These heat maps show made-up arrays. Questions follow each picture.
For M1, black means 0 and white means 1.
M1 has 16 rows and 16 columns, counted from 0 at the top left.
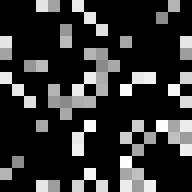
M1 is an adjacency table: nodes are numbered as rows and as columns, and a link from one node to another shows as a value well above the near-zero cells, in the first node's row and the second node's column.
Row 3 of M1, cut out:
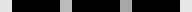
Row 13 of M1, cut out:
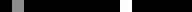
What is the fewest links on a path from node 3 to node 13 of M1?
2
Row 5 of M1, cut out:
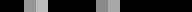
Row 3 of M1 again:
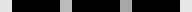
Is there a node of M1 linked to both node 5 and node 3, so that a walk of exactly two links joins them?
no
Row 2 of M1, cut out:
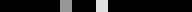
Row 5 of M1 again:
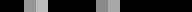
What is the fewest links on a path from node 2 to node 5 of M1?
1
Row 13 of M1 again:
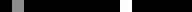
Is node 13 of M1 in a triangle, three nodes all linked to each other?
no
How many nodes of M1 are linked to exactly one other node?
1
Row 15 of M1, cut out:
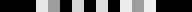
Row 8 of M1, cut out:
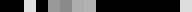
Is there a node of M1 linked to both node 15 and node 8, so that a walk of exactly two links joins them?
yes
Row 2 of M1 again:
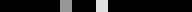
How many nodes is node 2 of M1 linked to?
2
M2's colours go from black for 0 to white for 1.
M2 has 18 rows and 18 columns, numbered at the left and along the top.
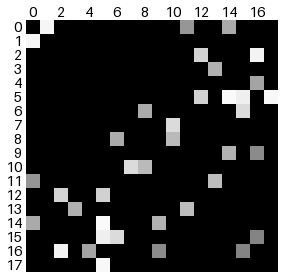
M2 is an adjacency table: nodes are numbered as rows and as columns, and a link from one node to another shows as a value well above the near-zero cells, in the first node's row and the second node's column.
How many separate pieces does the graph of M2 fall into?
1
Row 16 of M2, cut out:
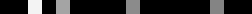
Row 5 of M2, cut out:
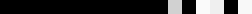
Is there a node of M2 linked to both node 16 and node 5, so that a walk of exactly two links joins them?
yes
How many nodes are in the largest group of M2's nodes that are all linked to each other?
2
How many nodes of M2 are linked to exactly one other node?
5
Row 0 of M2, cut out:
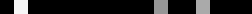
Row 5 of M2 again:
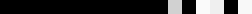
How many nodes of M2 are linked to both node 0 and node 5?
1
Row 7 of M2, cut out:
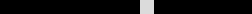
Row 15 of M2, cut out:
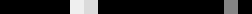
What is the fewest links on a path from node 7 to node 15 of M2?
4
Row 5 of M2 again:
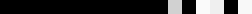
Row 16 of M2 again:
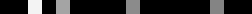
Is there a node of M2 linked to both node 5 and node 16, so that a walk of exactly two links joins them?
yes
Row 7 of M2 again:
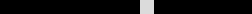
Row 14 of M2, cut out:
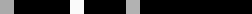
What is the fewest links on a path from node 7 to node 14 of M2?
6
